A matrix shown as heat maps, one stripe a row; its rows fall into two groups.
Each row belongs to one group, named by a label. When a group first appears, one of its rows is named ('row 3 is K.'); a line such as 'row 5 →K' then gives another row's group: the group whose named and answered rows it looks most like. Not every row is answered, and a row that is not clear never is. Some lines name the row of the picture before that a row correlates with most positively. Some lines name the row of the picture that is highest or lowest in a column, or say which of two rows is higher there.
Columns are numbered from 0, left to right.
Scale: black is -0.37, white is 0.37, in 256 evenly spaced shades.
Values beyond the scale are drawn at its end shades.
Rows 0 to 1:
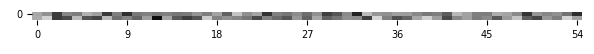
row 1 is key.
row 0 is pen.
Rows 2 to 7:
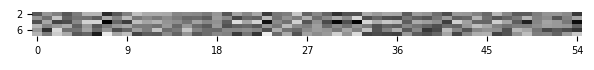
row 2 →pen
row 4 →pen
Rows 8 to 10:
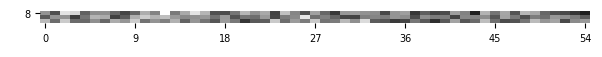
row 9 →pen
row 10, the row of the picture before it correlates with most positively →3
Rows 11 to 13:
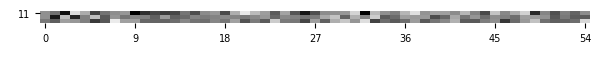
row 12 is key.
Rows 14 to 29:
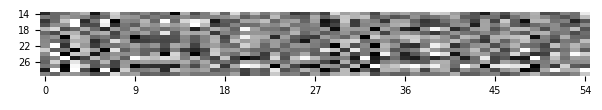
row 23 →key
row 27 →pen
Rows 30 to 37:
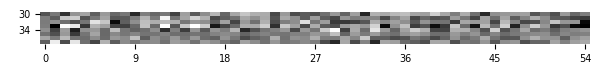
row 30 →pen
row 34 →key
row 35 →key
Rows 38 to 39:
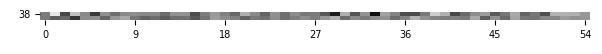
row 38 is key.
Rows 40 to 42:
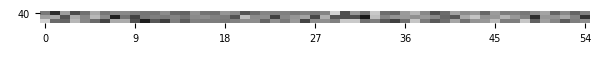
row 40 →key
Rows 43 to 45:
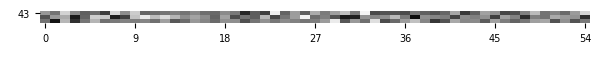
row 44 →pen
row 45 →key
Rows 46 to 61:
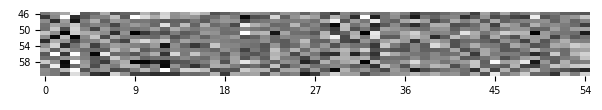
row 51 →pen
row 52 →key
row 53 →pen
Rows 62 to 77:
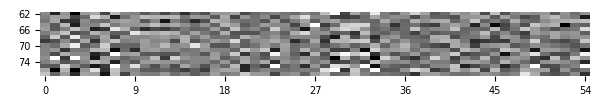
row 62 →key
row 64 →key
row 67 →pen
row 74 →pen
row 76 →key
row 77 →key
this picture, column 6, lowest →77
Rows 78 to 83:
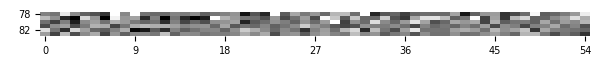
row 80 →key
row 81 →pen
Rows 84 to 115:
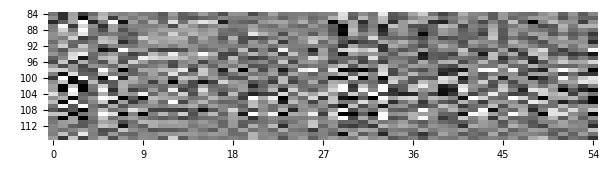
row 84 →key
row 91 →pen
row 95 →pen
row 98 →pen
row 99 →key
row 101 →key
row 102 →key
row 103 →key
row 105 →pen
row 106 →key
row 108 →key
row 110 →key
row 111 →pen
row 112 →pen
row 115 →key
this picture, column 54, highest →93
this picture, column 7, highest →93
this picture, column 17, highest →101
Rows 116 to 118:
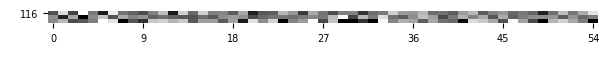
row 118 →pen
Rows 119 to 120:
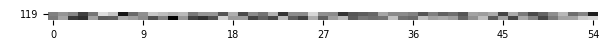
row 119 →pen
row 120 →key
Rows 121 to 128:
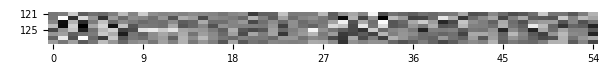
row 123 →key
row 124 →key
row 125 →pen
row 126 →pen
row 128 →pen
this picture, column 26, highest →125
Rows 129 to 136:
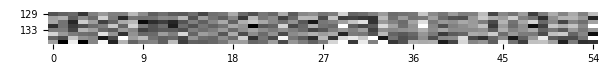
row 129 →key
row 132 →key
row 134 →pen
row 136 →key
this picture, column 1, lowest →136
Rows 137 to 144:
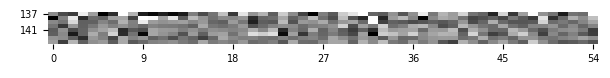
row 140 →key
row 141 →pen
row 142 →pen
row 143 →key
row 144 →key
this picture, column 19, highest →137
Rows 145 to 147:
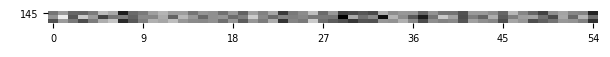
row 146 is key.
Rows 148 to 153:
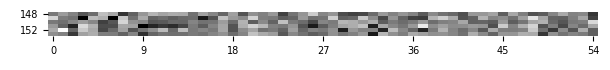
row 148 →pen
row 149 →key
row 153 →pen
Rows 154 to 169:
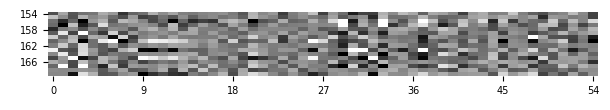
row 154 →pen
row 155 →pen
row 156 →key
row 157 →key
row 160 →key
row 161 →pen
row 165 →pen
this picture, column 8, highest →163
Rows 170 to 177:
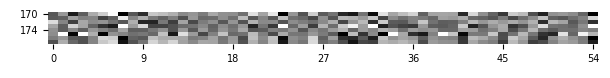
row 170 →pen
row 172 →pen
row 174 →key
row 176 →pen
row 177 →pen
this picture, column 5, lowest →175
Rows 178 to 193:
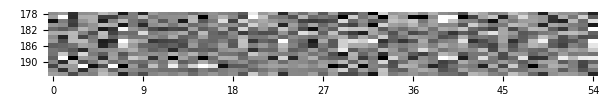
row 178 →pen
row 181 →pen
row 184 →key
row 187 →key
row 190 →key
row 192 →key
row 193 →pen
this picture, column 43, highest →189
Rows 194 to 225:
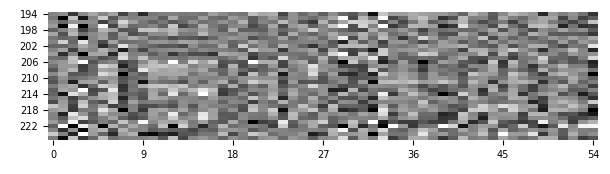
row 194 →pen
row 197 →key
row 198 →pen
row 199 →key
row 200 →key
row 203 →pen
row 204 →key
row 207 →pen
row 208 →pen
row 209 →pen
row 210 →pen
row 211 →pen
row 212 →pen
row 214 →key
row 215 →pen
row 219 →key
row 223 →key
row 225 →key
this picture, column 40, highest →222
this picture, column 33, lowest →222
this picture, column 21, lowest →221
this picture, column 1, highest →222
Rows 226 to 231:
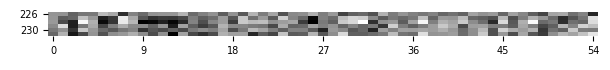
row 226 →pen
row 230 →pen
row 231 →key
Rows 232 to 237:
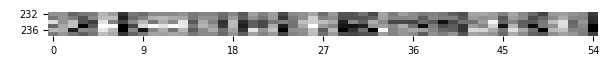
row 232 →pen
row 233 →pen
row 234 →pen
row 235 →pen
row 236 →pen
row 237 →pen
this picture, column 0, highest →234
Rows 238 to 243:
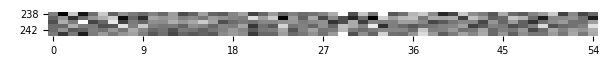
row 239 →pen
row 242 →key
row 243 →key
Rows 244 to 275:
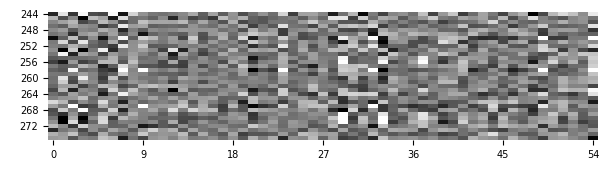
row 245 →key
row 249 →pen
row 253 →key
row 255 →key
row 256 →key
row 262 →pen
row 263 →key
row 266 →pen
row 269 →key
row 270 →key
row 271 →key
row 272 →pen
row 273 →pen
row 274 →pen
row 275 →pen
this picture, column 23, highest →258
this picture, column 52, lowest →264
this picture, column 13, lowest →253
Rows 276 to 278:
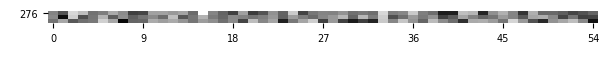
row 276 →key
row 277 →key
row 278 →pen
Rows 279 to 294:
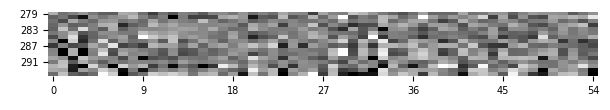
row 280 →key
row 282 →pen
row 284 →pen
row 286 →key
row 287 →pen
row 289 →key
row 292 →key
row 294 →pen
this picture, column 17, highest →292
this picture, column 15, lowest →292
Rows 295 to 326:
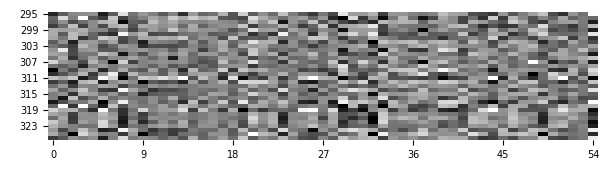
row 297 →pen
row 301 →pen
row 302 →pen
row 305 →pen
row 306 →key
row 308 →key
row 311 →pen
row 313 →pen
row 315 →pen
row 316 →key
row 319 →pen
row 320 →pen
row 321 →pen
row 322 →pen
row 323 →pen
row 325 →pen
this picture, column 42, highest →325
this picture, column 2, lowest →325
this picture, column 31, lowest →319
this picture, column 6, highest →310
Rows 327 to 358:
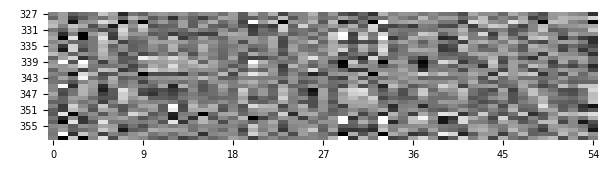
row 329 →pen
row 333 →key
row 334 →pen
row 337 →pen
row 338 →pen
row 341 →pen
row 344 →pen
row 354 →key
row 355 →pen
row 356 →pen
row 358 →key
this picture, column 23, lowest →329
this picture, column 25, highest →330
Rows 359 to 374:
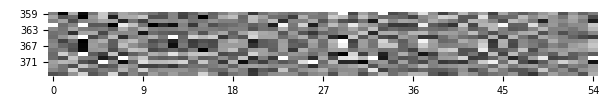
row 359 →key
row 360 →key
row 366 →key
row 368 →key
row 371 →pen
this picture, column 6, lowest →362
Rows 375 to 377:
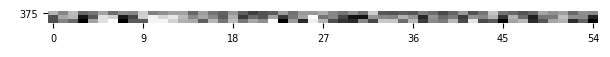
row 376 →pen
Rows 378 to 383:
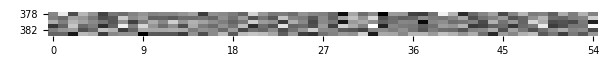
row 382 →pen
